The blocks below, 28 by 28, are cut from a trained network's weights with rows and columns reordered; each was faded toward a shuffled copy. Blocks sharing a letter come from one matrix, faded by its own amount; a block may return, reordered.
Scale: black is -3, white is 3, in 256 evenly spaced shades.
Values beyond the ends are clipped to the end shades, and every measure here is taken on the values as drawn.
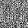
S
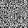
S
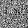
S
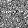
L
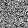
L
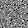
L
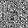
S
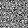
S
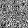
S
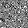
S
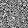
L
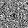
L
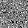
S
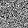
L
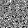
S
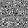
S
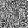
S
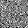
S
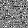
S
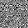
S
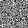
L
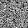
L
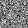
L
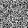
S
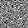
S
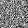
L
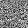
L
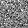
L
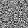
S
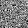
L
